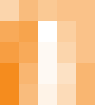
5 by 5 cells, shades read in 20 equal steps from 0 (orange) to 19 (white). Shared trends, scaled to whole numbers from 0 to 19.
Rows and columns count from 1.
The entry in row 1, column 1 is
12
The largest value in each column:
12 8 19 14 9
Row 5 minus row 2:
-5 4 -2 2 -2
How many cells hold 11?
1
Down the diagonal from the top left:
12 4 18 14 7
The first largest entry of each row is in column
1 3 3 3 3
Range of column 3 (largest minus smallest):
9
